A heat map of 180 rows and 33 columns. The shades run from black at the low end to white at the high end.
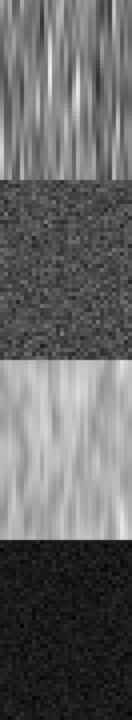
It is made of 4 by 1 panels. Panel 1,1: middling, streaked downward, strong in contrast. Panel 2,1: low, fine-grained. Panel 3,1: high, streaked downward. Panel 4,1: very low, fine-grained, faint in contrast.
